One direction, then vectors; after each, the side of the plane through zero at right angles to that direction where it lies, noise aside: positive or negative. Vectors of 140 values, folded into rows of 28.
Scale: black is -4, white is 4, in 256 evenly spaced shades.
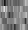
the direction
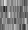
negative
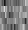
positive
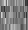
negative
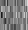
positive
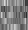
negative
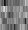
positive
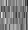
negative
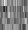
negative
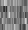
negative
